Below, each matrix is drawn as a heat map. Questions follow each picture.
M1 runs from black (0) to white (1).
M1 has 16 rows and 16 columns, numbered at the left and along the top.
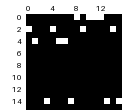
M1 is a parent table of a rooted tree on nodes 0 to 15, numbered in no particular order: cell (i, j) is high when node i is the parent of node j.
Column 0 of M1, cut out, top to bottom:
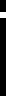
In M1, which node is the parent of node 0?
2
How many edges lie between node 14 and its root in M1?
1
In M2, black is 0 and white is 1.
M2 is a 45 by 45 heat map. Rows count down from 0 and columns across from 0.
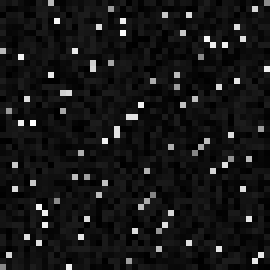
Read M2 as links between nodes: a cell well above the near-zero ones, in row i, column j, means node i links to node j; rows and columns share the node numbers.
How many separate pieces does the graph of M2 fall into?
3
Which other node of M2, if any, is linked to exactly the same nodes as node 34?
none
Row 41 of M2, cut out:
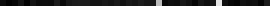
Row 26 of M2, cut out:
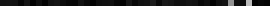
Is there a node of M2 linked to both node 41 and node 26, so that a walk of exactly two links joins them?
no
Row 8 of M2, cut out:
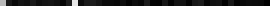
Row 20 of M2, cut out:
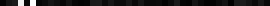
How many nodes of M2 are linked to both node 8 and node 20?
0
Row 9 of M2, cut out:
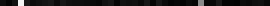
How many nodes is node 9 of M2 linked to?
2
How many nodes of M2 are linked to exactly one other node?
0
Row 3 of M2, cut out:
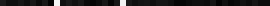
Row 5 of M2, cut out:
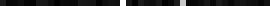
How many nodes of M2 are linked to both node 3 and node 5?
1
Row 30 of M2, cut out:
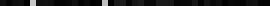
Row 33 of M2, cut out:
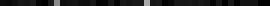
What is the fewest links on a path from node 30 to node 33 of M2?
5
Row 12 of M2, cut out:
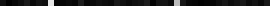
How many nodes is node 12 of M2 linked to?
2
